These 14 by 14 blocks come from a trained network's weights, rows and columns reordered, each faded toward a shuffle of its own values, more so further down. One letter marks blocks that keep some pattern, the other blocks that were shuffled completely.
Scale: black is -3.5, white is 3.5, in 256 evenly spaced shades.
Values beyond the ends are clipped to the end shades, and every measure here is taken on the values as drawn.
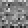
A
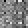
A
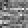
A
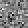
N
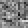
A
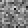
N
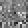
A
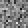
N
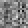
A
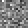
N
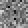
N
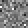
N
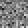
N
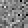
N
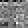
A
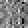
A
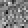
N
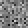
N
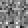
A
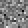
N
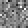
N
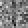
A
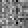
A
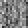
A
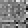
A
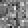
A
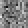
A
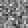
N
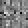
A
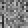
A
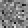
N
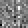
A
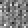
A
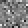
N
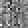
A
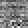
A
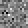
N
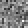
N
